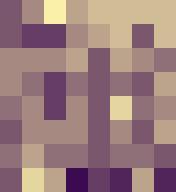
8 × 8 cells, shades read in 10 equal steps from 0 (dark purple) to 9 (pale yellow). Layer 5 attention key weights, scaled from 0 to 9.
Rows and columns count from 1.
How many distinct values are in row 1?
5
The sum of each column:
30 40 35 35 30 42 35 39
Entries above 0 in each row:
8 8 8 8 8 8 8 7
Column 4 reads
6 5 6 4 5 5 4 0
